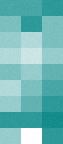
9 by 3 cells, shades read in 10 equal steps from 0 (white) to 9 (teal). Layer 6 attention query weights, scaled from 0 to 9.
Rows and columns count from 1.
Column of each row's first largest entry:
3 2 3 3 3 3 3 3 3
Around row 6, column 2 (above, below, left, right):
4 6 3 7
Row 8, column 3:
9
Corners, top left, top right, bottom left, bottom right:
7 8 4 8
